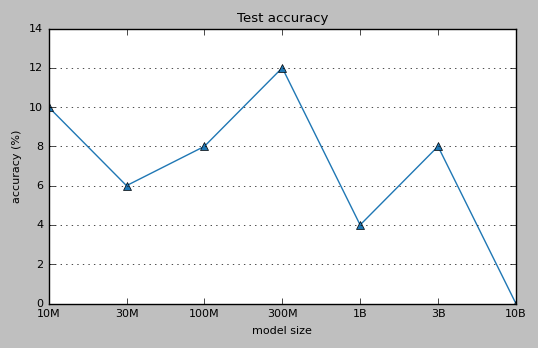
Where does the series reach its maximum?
300M
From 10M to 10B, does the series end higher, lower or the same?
lower
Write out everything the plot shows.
Title: Test accuracy
x-axis: model size, ticks 10M 30M 100M 300M 1B 3B 10B
y-axis: accuracy (%), ticks 0 2 4 6 8 10 12 14
Values:
10 6 8 12 4 8 0
